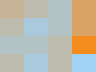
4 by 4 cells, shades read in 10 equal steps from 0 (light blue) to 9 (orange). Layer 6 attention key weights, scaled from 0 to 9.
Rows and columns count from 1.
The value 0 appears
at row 4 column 4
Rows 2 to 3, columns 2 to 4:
1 2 6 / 2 3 9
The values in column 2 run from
1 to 3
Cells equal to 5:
0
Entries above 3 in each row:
2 1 1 0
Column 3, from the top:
2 2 3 3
